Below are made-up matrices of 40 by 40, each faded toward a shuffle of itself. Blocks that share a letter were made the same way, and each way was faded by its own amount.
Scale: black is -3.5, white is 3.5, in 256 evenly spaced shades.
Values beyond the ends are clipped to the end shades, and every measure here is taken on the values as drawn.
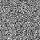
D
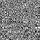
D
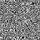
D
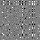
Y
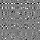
Y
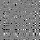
Y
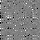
Y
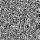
D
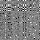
Y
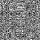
D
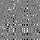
Y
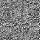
D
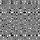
Y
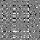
Y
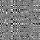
Y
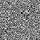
D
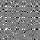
Y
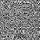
D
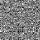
D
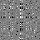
Y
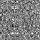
D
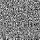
D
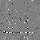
Y
